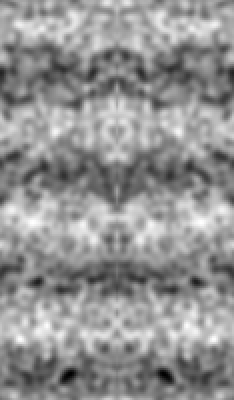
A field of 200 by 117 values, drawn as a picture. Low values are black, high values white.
Stripes: horizontal, repeating 4 times. Histogram: bell-shaped. Lone odd cells: none. Mirror symmetry: left to right.
